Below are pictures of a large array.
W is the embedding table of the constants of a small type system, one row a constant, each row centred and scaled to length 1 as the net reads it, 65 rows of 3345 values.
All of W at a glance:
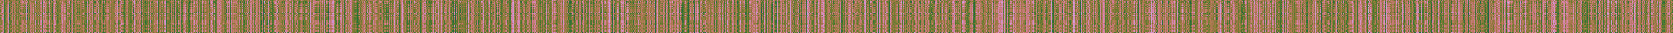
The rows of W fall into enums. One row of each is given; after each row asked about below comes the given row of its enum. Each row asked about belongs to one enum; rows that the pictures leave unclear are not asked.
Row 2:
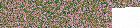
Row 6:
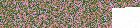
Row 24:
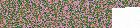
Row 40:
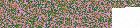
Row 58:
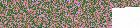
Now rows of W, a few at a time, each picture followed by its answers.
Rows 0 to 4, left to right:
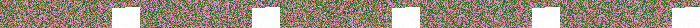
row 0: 6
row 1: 24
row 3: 58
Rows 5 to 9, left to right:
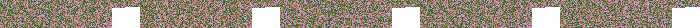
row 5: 58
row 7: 40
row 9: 24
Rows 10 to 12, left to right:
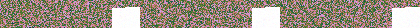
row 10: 24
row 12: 58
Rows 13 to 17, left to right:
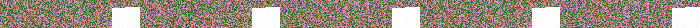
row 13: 58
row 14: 40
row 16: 58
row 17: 24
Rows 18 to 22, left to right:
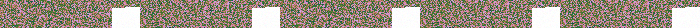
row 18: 40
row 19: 24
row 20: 40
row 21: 24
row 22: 24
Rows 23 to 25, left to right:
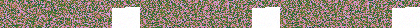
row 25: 24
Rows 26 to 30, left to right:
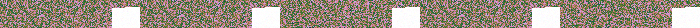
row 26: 58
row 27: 58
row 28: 24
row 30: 40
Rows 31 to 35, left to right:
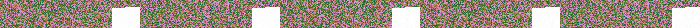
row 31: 40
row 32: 24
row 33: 58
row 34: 40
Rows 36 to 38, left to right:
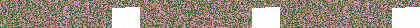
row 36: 24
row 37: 40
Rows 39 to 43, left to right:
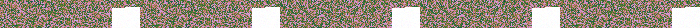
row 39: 40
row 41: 58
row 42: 58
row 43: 40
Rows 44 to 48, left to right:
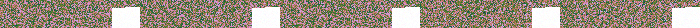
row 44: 40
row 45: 58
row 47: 2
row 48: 6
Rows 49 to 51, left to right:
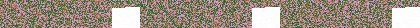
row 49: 40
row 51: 24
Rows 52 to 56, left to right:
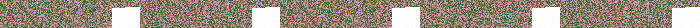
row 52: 58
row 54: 58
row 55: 40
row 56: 24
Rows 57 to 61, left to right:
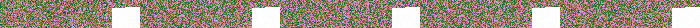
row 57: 2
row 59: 24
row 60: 58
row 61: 40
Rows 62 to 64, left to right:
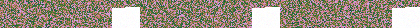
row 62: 40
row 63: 58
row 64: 24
